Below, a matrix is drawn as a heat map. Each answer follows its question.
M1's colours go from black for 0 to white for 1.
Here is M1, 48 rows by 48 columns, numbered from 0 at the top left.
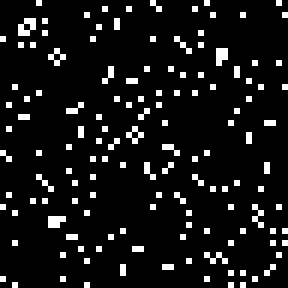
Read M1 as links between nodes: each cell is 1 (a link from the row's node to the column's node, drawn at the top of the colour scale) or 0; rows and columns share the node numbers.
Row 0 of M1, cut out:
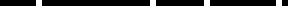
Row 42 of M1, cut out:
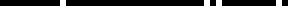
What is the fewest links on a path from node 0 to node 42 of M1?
2
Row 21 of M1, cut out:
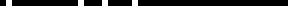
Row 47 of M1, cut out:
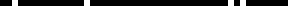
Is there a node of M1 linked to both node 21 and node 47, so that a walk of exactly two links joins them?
no
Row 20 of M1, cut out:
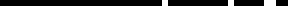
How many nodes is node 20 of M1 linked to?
4
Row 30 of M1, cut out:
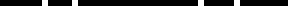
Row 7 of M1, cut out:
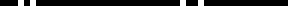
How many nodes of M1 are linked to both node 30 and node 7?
1
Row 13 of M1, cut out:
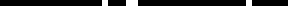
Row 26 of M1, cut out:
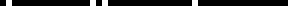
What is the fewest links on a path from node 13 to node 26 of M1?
2
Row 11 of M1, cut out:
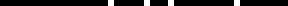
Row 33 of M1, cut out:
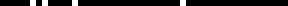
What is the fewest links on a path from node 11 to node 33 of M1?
3
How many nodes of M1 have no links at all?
0
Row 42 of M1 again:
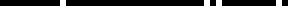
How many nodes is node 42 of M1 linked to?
4
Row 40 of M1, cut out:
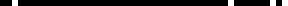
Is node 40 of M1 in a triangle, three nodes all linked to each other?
yes
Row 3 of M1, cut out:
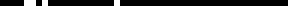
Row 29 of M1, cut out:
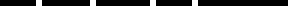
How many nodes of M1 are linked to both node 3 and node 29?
0
